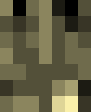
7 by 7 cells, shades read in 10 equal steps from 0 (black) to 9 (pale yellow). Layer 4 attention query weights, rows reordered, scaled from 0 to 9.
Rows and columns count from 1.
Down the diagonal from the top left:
5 2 4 5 3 6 2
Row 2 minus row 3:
-1 -1 -1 0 0 -3 -1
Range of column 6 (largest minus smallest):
9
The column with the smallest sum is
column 7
